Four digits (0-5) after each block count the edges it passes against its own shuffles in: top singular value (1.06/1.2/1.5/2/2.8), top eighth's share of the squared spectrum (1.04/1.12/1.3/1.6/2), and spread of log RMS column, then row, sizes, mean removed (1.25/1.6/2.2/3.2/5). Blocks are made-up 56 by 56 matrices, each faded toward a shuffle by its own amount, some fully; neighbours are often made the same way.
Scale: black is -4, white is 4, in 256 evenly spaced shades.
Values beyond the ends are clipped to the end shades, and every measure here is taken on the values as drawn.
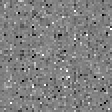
2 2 1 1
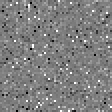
0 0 0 0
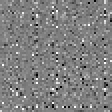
4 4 2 2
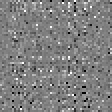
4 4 2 2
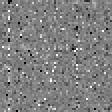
3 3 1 0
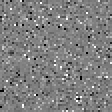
1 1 0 0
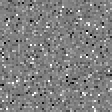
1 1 0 0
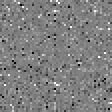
2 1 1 0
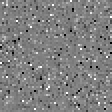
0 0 0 0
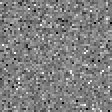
0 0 0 0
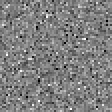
1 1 0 0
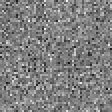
3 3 1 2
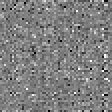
4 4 2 2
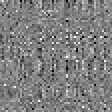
4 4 2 2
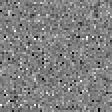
1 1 0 1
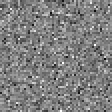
3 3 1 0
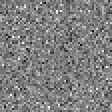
3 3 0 1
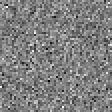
2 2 0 0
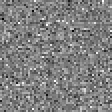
2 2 0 0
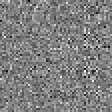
4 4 2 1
